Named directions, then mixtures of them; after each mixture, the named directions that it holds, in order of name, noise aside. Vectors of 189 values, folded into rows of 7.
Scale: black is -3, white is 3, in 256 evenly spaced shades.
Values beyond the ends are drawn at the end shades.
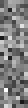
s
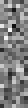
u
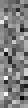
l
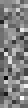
l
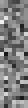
l, s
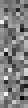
l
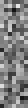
l, u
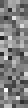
s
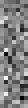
l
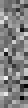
l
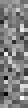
l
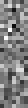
u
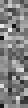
s, u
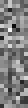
s, u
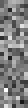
s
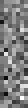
l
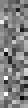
l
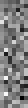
l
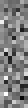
l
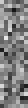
l, u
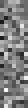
l, s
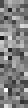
s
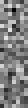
u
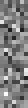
l, u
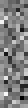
l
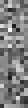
s, u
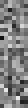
s, u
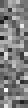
l, s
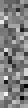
l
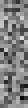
l, u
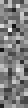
u
